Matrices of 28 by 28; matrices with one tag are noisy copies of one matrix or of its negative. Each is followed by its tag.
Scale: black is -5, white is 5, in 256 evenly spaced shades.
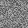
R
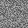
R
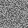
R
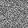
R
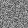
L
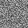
R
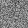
L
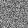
L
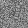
L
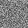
R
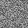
R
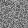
L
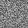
R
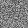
L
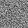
R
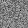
L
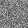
R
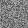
L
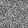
R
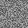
R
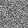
R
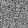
L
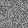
R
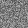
L
